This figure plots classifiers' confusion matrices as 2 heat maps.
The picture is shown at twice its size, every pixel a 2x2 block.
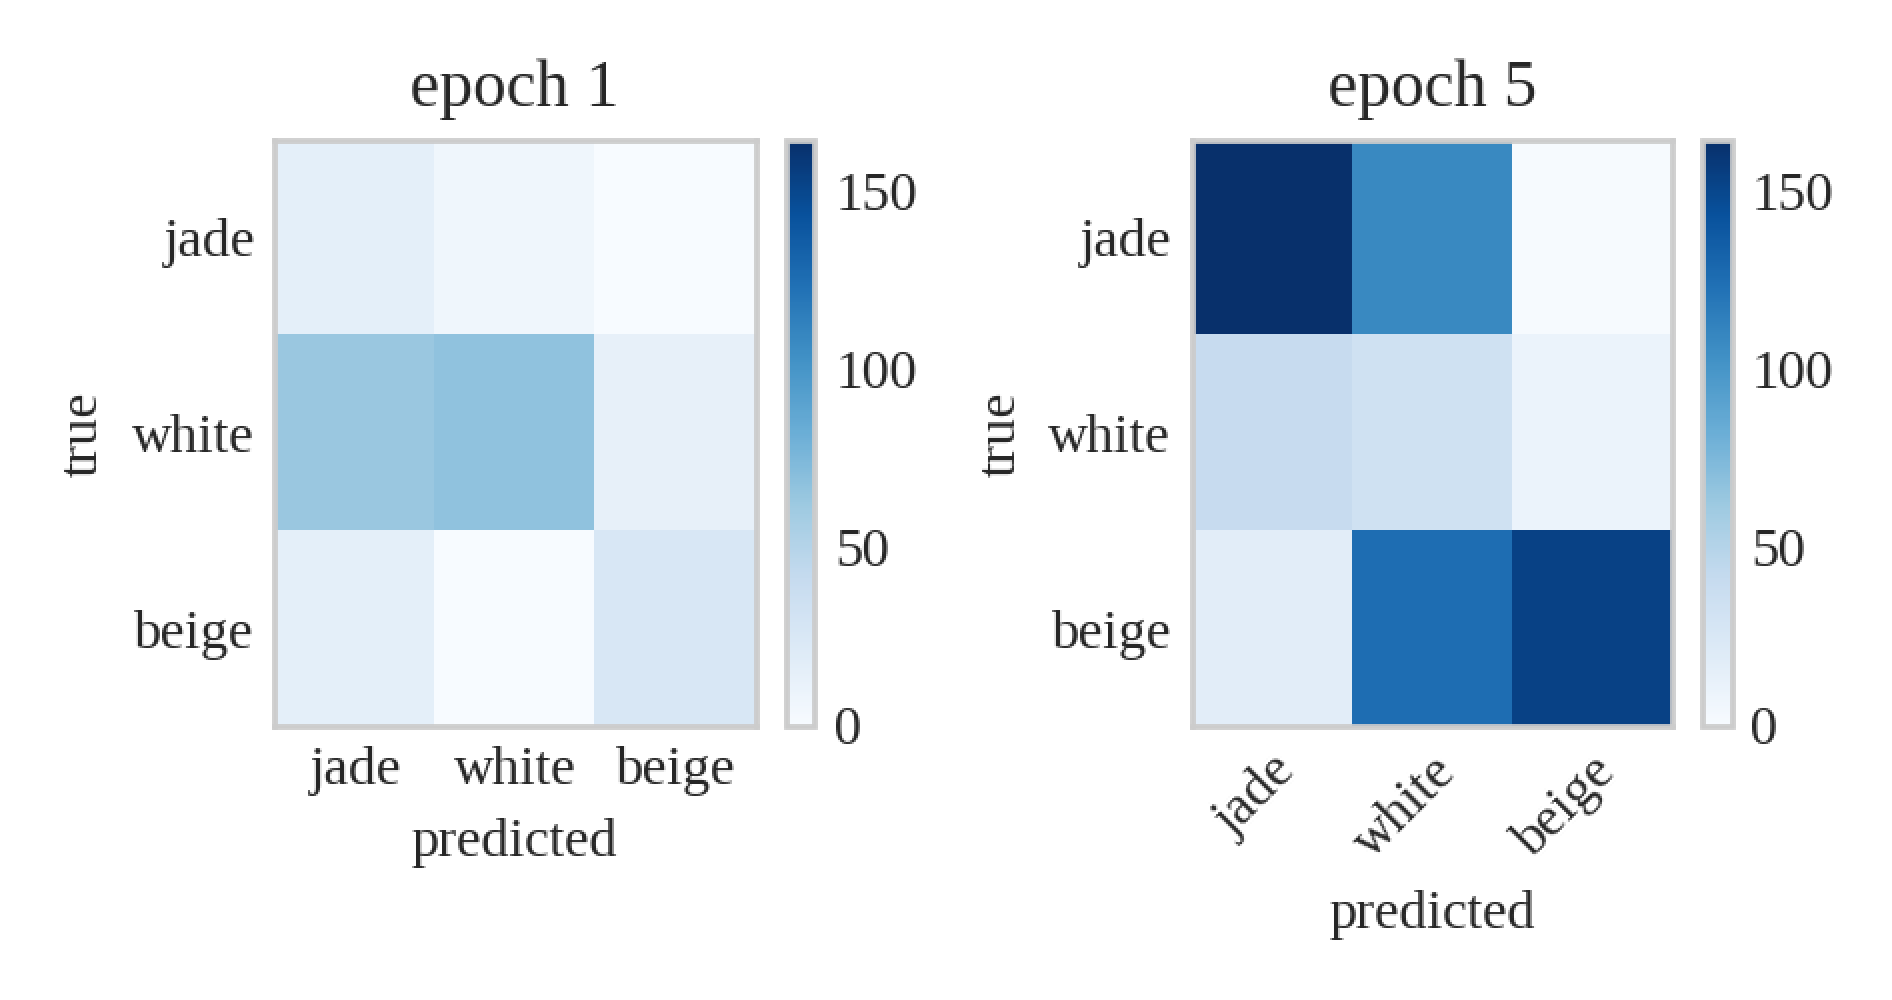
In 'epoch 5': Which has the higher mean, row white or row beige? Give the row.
beige
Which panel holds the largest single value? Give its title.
epoch 5
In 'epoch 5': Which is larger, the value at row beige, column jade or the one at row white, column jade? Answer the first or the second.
the second
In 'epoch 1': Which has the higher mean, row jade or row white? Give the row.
white
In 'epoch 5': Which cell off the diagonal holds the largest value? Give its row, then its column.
beige, white
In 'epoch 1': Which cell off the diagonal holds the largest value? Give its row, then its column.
white, jade
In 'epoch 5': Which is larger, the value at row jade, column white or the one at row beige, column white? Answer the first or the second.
the second
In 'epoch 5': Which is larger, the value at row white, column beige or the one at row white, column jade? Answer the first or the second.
the second
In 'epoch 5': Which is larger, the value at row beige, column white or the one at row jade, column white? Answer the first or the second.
the first
